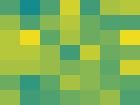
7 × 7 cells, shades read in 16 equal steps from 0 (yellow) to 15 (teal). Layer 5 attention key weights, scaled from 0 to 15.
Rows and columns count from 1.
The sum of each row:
60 59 36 46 43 63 63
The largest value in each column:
11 15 11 12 12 11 11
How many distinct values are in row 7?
5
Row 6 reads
9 13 10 5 7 9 10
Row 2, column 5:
9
